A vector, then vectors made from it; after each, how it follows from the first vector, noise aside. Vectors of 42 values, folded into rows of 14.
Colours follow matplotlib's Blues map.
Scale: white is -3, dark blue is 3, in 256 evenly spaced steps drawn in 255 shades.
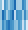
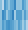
shrunk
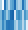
copied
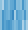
shrunk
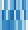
copied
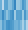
shrunk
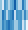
copied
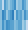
shrunk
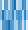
copied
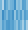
shrunk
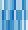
copied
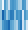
copied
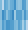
shrunk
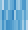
shrunk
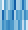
copied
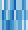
copied
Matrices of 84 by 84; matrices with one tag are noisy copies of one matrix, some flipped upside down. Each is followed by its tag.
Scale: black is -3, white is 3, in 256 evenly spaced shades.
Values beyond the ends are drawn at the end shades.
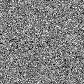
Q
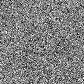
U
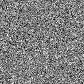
Q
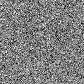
U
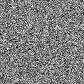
Q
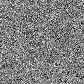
U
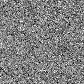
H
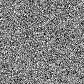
U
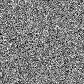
Q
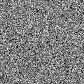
Q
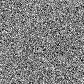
U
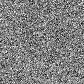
U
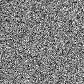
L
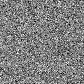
H
